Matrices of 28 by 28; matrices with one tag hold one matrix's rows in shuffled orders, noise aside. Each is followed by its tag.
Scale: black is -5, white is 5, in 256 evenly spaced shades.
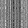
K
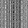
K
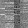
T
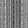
K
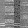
T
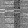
T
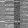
T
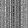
K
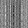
K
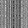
K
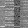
T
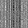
K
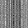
K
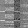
T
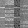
T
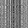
K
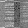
T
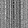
K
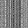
K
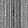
K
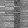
T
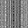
K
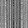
K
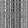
K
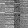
T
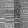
T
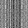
K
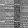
T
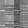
T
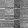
T
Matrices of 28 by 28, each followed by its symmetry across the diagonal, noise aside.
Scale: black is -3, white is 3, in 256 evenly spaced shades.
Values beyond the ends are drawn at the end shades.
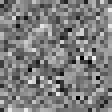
symmetric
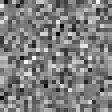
antisymmetric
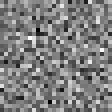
antisymmetric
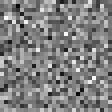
antisymmetric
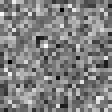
symmetric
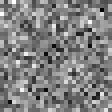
symmetric
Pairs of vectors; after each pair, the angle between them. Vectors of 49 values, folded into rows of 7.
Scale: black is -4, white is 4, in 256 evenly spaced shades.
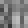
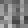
nearly opposite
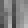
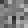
partly aligned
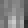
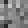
orthogonal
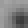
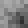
nearly parallel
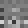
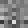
nearly opposite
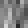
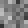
partly aligned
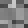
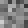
partly aligned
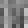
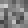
orthogonal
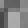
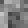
nearly opposite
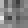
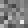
orthogonal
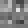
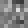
nearly parallel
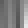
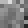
partly opposed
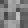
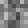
nearly opposite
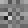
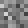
partly aligned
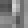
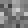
partly aligned
